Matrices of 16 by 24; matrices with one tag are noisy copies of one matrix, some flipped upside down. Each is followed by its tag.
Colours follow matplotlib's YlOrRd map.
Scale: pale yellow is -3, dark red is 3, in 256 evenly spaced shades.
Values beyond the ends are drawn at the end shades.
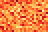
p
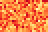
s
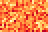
s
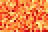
s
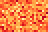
p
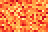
p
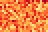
s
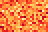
p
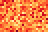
p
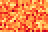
s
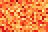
p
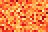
p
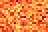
p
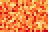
s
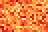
p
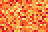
p
